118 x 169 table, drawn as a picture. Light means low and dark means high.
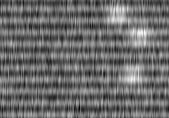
Stripes: horizontal, repeating 10 times. Dips: three. Average level on the scale: 60%.
